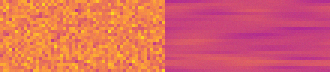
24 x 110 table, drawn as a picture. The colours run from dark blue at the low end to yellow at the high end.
The table splits into one row of 2 panels. Panel 1,1: high, fine-grained. Panel 1,2: middling, streaked across, faint in contrast.
